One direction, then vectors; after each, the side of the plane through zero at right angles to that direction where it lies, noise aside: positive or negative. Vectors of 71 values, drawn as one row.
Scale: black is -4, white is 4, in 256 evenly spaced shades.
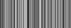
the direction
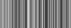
negative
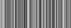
negative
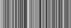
negative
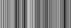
negative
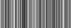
negative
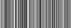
negative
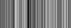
positive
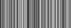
positive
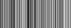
positive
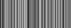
positive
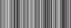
positive
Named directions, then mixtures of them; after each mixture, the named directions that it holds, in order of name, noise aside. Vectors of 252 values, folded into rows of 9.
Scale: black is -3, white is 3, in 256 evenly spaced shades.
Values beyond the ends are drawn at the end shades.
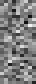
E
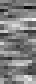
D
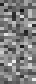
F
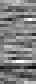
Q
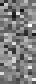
E, F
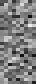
E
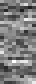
D, F, Q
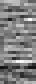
Q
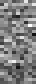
E, F, Q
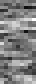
D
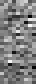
E, Q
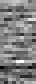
Q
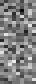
F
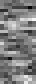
D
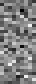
F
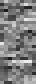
D, F, Q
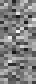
E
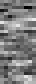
D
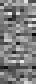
E, F, Q
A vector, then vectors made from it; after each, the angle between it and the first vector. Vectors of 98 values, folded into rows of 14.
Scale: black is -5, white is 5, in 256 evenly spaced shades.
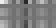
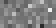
orthogonal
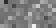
orthogonal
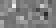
orthogonal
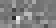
orthogonal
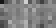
nearly opposite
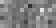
partly aligned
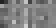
nearly opposite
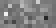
orthogonal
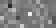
orthogonal
